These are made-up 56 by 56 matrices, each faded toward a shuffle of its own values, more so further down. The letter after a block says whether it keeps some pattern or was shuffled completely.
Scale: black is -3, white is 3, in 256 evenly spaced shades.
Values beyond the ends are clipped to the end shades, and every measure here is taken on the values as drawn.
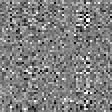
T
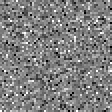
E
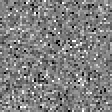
E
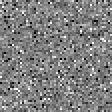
E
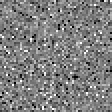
E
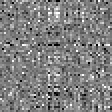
T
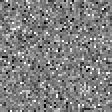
E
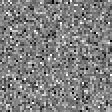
E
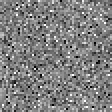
E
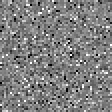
E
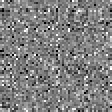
T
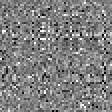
T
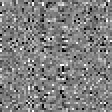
T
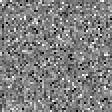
E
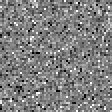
E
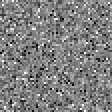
E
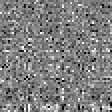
T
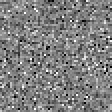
E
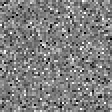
E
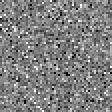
E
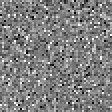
E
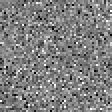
E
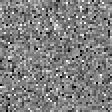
E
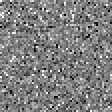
E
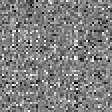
T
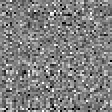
T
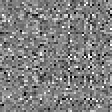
T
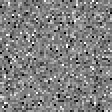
E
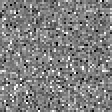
E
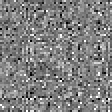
T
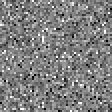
E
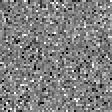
E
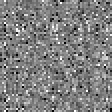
T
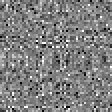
T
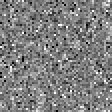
E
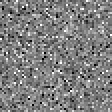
E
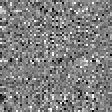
T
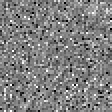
E
